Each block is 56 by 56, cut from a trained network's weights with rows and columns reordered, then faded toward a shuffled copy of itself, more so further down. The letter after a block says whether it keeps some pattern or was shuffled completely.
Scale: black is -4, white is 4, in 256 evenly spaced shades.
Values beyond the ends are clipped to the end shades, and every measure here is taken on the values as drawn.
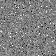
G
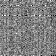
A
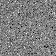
G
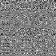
A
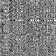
A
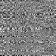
A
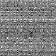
A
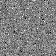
G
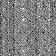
A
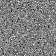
G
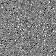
G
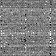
A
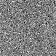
G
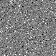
G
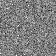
G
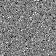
G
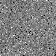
G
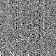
A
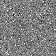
G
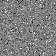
G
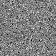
G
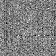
A
